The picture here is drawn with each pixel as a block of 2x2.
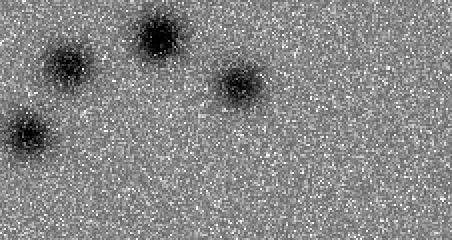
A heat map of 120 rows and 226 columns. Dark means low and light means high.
Overall the values sit about 50% of the way up the scale. There are four dips. The halves do not mirror each other. There are no regular stripes.
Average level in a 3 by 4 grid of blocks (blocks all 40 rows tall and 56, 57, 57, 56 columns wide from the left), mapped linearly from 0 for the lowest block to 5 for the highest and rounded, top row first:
2 0 4 5
1 5 3 5
5 5 5 5
